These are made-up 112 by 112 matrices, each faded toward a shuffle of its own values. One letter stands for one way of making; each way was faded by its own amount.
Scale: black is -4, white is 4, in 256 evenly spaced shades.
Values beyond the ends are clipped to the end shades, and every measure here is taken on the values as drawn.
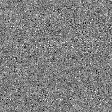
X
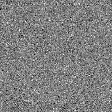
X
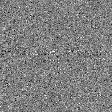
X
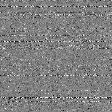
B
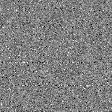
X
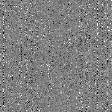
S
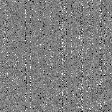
S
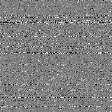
B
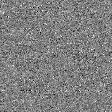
X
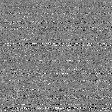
B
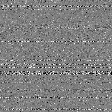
B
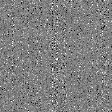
S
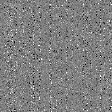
S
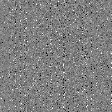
S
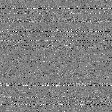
B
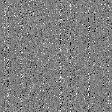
S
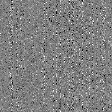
S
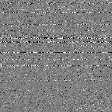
B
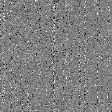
S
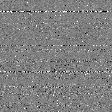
B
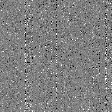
S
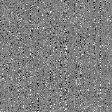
S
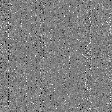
S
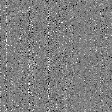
S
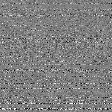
B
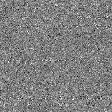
X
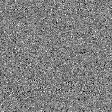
X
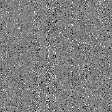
S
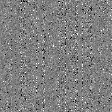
S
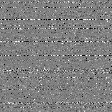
B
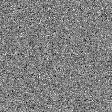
X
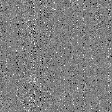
S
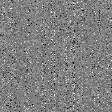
S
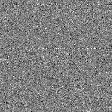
X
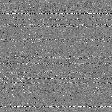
B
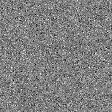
X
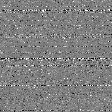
B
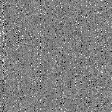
S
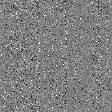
S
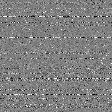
B
